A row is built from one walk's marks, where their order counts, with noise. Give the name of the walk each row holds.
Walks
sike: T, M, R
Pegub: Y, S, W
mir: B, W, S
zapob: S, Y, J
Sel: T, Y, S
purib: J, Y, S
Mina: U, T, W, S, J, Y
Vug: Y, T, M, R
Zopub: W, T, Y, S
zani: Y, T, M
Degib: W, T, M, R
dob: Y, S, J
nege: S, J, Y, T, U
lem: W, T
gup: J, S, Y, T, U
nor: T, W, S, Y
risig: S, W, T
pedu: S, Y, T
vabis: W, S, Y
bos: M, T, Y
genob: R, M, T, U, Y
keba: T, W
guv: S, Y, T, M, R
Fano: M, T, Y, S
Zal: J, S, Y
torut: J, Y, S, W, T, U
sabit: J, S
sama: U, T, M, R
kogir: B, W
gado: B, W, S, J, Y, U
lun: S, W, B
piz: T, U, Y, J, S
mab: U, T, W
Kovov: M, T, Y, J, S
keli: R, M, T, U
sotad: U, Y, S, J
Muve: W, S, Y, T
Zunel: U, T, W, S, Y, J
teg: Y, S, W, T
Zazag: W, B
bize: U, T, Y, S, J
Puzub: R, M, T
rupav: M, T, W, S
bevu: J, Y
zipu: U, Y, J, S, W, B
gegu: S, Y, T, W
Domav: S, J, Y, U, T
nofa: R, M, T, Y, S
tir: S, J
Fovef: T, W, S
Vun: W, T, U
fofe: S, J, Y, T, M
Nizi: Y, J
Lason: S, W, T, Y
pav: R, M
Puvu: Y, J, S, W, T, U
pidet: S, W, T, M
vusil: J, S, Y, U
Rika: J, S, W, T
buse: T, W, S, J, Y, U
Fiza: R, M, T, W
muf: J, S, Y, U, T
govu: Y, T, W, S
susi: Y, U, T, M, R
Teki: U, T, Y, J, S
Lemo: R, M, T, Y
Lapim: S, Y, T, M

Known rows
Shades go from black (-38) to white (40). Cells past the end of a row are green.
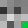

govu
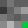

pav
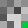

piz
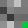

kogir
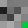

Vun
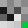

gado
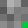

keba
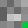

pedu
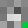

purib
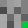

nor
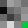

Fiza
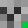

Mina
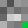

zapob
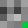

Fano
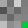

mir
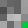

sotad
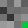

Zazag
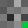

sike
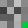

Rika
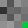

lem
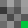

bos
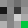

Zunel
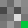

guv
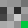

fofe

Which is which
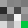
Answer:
buse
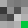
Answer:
zipu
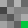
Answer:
lun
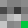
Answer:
Zopub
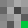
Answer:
Zal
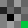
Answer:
Degib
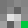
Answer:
Sel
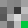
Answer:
Teki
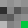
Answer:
rupav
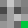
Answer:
gegu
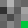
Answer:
mab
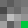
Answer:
Nizi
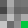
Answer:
Pegub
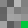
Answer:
tir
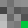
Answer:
vabis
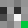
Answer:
gup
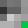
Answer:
nofa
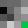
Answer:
keli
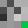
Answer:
Domav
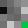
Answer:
genob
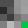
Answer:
Puzub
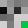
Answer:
Puvu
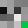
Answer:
torut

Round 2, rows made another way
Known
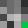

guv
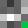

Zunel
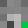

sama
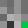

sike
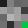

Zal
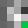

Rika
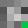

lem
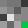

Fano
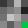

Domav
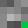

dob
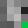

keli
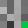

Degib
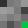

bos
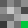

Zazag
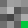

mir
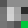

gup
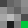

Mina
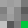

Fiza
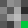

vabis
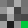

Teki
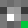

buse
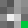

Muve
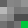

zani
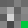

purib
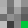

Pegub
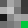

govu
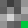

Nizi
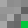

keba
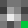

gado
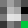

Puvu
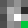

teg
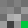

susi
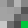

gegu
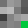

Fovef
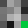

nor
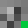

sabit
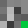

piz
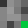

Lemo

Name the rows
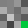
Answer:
Zopub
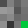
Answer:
bevu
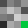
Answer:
lun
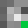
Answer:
risig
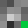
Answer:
bize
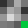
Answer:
muf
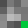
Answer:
sotad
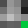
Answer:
Lason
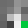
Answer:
vusil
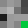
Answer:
rupav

